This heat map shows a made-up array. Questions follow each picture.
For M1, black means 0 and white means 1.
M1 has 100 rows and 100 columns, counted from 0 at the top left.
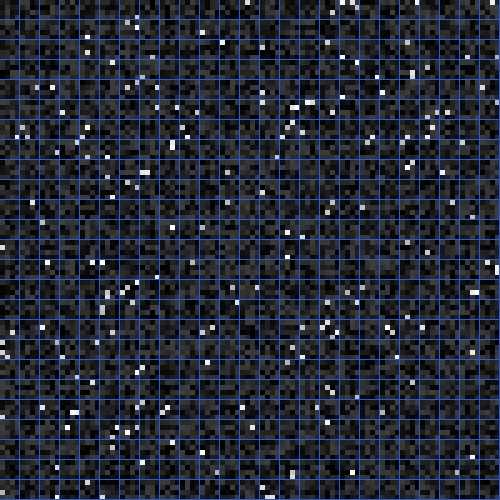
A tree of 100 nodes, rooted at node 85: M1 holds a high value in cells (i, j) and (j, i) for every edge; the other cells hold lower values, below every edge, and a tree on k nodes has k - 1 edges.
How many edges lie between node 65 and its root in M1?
4
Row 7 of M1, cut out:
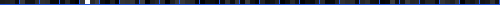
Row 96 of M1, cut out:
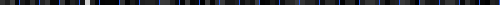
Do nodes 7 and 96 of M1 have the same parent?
yes
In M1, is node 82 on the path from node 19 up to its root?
yes
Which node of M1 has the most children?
27
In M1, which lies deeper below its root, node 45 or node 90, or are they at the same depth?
the same depth
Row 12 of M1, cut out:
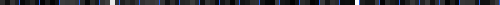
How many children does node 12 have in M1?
1
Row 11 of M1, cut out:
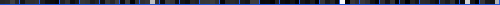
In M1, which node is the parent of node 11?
99
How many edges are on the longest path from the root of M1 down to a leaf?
33
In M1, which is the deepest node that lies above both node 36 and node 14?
82
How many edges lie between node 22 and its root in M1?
8
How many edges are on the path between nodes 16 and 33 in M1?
3
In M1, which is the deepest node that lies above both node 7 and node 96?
17
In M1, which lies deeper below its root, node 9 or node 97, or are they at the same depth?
the same depth
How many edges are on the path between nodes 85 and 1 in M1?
7
